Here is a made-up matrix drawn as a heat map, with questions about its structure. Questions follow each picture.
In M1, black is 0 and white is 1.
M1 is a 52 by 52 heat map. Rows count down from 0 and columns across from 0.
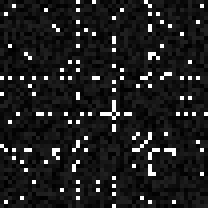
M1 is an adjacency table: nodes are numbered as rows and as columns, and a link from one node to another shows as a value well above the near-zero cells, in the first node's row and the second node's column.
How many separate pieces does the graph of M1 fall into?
3
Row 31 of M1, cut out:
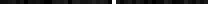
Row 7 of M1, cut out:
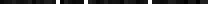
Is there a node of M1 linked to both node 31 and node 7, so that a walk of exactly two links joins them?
no
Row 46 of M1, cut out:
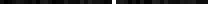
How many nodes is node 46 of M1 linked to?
1
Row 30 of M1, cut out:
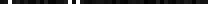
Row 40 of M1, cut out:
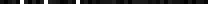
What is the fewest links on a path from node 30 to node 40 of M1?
2
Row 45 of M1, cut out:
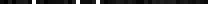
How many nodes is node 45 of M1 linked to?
3
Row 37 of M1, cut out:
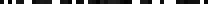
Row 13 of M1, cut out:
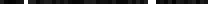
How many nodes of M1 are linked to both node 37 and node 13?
2
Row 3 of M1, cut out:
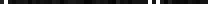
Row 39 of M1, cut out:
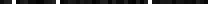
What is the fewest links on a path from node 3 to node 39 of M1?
1
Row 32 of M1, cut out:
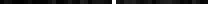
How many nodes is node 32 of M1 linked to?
1
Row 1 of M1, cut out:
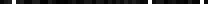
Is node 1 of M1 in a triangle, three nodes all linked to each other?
yes
